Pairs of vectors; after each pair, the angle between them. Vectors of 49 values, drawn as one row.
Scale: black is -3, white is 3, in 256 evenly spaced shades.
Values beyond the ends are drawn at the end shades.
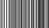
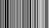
nearly opposite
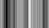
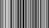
partly opposed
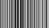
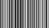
nearly parallel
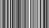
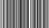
partly aligned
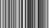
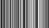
nearly opposite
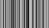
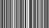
nearly opposite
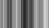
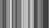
nearly opposite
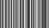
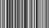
partly opposed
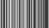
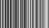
nearly opposite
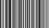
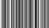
partly opposed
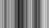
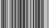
partly aligned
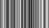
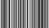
partly opposed
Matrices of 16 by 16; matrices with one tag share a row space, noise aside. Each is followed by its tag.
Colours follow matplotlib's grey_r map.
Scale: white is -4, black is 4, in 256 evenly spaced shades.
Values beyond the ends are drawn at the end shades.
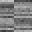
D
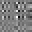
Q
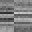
D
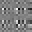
Q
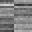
D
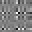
Q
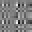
Q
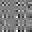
Q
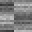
D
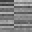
D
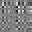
Q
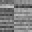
D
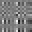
Q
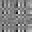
Q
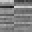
D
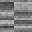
D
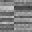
D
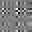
Q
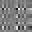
Q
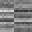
D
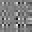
Q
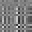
Q
